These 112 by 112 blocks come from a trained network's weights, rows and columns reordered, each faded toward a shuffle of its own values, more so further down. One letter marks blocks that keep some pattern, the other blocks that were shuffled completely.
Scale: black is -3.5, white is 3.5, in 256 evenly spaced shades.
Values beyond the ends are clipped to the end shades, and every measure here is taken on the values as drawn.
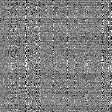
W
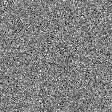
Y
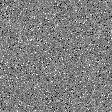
Y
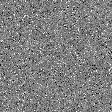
Y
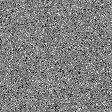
Y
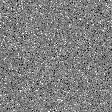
Y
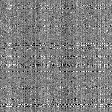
W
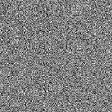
W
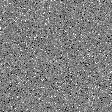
Y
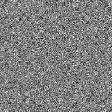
W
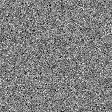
Y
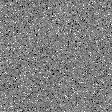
Y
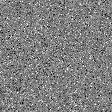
Y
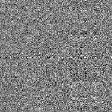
W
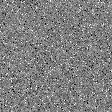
Y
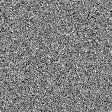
Y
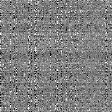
W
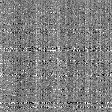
W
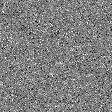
Y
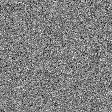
Y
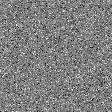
Y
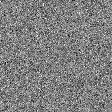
Y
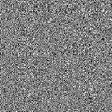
W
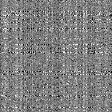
W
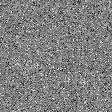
Y
